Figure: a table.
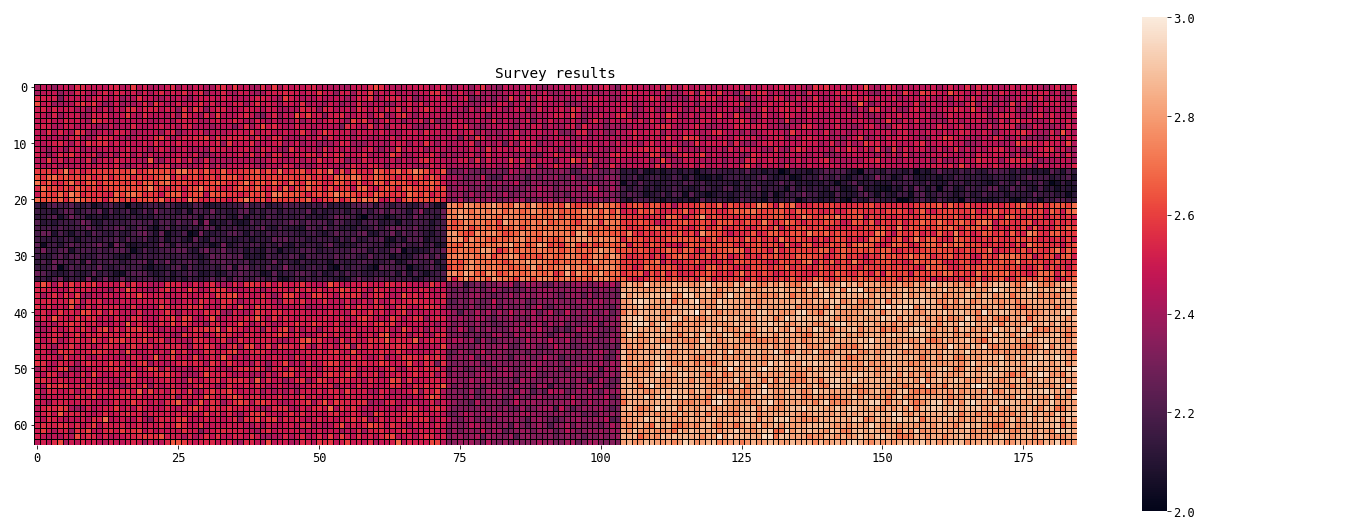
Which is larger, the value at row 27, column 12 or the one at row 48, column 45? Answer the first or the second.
the second
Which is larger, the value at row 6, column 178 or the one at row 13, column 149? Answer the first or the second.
the second
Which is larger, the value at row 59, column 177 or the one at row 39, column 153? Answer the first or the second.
the second
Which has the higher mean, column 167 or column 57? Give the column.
167
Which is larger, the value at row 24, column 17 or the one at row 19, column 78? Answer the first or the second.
the second
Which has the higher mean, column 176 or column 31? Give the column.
176
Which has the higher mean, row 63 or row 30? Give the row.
63
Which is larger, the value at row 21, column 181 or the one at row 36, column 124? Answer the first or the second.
the second
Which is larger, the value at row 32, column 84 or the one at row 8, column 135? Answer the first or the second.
the first
